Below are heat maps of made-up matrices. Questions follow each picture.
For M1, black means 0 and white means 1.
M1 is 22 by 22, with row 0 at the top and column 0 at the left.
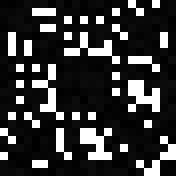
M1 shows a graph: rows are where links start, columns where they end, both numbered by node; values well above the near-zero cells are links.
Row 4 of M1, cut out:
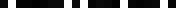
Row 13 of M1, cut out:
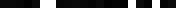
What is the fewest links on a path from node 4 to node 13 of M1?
3
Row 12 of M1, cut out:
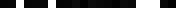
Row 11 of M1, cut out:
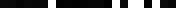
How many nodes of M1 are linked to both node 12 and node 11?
3
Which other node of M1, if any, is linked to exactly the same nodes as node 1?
none
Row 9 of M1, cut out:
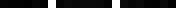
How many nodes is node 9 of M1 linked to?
2
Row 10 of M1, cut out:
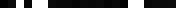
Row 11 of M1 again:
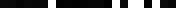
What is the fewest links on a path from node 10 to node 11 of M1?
2
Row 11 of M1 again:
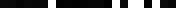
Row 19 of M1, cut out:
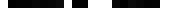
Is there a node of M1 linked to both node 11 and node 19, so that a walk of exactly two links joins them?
no
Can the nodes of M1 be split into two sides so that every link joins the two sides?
yes
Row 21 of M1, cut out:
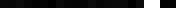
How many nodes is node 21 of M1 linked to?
2
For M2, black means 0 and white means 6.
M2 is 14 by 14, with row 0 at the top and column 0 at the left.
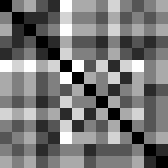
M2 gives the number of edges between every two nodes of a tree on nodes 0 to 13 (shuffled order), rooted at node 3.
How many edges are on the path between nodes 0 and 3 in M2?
2
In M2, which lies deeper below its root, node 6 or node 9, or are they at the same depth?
node 9
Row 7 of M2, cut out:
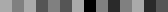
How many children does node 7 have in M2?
1
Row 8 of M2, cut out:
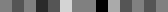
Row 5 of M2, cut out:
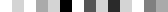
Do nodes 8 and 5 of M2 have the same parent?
no
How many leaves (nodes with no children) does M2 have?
7
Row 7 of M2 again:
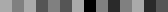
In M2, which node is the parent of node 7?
12
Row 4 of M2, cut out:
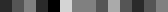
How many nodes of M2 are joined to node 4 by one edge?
3
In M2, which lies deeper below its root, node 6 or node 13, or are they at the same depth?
the same depth
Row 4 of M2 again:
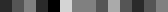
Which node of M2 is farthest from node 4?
5
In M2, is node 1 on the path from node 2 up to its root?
yes
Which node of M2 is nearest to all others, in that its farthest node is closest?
12
